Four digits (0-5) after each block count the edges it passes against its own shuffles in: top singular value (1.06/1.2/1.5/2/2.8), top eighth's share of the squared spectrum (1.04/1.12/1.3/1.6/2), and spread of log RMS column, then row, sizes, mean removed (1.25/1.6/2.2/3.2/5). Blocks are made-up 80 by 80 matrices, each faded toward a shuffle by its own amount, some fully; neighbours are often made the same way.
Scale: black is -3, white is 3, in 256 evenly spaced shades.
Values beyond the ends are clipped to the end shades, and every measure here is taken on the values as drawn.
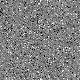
0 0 1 0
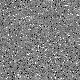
0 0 0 0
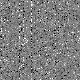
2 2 2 0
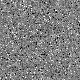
1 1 0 0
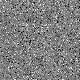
0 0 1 0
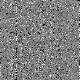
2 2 2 0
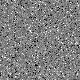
1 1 1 0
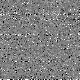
2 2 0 2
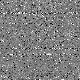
1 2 0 2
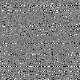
3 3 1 3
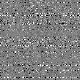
2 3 2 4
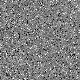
0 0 1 0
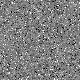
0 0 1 0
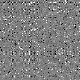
4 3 2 2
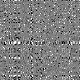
4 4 3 2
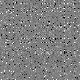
4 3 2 1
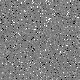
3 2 1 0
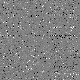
3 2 1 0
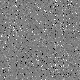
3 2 1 0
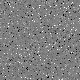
0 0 0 0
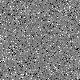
1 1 0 0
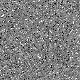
1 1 0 0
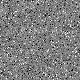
0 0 0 0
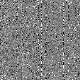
2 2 3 0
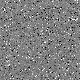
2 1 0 0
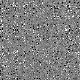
2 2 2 2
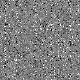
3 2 2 2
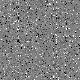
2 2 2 0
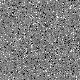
1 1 1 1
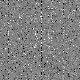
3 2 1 0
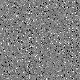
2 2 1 0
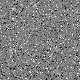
1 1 1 0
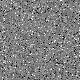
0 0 0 0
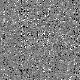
2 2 2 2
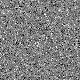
0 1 0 0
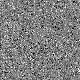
1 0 0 0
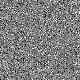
3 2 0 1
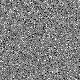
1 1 0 0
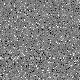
2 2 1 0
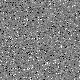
1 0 0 0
